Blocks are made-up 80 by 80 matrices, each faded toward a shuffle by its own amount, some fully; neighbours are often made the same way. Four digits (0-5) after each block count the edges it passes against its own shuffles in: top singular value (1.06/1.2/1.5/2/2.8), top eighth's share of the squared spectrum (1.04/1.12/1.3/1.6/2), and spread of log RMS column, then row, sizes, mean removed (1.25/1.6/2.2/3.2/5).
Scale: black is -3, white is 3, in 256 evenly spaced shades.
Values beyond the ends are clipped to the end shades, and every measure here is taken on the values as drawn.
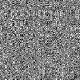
4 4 2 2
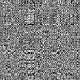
4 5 3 2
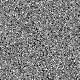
2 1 0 0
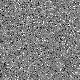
2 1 0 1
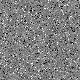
1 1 0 0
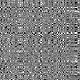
5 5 3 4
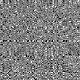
4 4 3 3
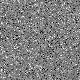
0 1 0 0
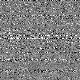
2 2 0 4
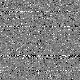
2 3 0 3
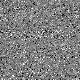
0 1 0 2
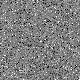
0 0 0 0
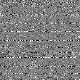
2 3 0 4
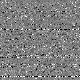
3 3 0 3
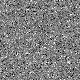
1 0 0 0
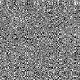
4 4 3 2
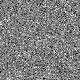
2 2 0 0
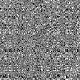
4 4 2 2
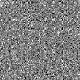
4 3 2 2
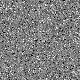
0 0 0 0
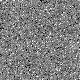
0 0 0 0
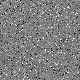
0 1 0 0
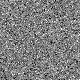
0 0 0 0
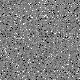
3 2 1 1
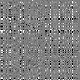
5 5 4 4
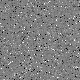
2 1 0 0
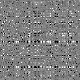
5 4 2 3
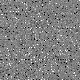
3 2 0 1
